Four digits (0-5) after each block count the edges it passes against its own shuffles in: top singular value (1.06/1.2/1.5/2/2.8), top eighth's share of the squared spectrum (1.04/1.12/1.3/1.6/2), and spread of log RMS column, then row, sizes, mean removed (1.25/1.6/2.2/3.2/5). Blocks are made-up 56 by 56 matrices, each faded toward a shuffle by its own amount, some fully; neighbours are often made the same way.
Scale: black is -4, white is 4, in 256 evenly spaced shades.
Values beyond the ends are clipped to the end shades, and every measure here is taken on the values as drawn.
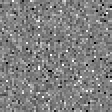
0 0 0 0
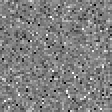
0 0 0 0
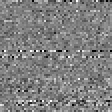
2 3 0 3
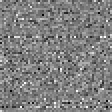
1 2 0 3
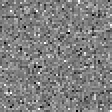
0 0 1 0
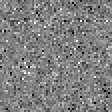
1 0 0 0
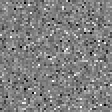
0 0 0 0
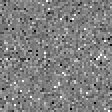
0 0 0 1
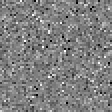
0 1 0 0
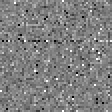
2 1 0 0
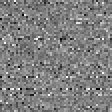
2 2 0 3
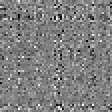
3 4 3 3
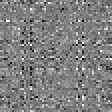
4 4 2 3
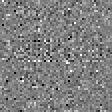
3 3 2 2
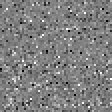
2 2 0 1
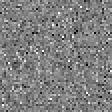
2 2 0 1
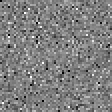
3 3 1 1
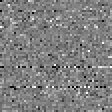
2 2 0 2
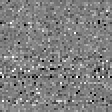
2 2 0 2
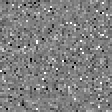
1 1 0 0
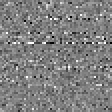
2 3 0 3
